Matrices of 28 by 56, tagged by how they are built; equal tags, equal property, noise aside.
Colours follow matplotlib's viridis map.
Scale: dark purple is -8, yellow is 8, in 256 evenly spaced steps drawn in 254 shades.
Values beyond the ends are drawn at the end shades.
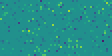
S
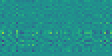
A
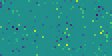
S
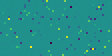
S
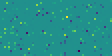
S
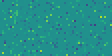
S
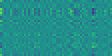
A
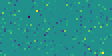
S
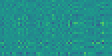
A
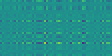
A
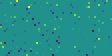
S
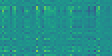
A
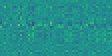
A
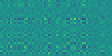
A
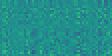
A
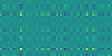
A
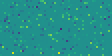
S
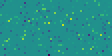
S
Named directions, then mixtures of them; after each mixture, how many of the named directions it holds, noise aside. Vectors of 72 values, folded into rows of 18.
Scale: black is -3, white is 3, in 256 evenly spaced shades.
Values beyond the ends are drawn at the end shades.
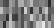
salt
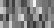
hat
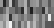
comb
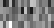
three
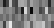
two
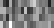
three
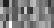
three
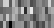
three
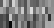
one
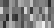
one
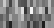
three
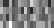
three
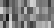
two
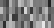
one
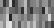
one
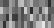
one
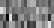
three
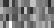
three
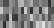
one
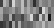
three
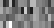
three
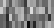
two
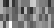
three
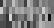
two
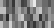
one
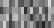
one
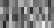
one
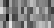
two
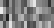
two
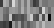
three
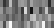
two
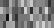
one
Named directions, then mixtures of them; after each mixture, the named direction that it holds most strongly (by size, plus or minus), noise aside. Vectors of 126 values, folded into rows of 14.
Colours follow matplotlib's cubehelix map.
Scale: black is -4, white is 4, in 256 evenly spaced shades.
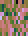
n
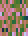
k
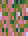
k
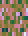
k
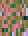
k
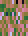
n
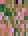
n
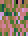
n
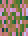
k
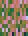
k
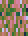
k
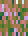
n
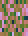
k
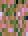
n
